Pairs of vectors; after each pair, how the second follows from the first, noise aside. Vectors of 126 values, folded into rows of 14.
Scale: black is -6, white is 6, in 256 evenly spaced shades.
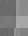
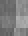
copied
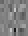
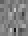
copied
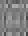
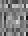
scaled up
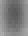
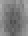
reversed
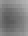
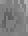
partly zeroed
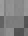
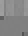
partly zeroed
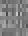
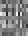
scaled up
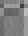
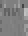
partly zeroed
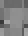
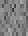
shuffled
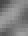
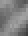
reversed
